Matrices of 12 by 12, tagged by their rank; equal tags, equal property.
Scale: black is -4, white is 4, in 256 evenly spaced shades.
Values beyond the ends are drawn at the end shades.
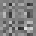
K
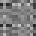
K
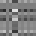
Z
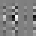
Z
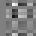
Z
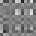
K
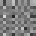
K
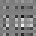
Z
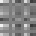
Z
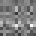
K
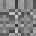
K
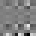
Z
